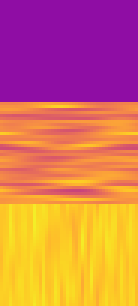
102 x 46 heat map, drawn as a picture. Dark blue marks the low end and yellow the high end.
The table splits into 3 rows of 1 panel. Panel 1,1: low, flat. Panel 2,1: high, streaked across. Panel 3,1: very high, streaked downward, faint in contrast.
